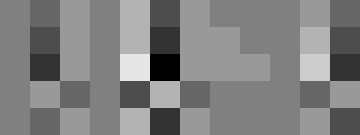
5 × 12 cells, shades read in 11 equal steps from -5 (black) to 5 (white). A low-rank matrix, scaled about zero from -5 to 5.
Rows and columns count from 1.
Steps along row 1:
down up down up down up down same same up down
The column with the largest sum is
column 5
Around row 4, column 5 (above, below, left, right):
4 2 0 2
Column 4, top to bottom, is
0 0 0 0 0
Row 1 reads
0 -1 1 0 2 -2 1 0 0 0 1 -1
